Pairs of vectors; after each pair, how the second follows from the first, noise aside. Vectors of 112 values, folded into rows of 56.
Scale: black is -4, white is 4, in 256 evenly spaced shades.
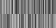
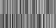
reversed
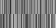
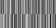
negated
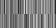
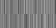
shrunk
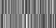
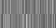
shrunk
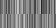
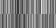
negated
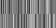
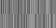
shrunk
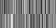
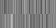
shrunk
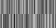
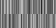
reversed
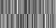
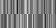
negated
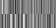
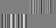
partly zeroed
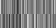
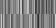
reversed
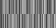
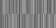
shrunk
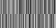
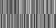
negated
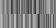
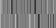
partly zeroed
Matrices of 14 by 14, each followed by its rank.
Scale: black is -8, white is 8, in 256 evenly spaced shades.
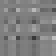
one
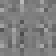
three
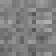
three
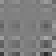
one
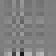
one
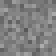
full rank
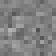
three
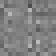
three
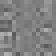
three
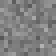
full rank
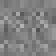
three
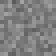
full rank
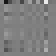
one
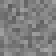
full rank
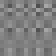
one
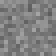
full rank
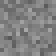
full rank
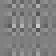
one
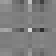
one
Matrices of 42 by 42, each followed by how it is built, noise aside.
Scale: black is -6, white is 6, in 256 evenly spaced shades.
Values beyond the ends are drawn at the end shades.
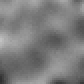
smooth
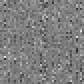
uneven columns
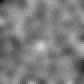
smooth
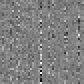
uneven columns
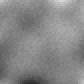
smooth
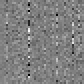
uneven columns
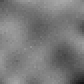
smooth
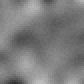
smooth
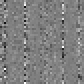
uneven columns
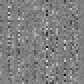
uneven columns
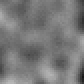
smooth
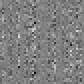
uneven columns
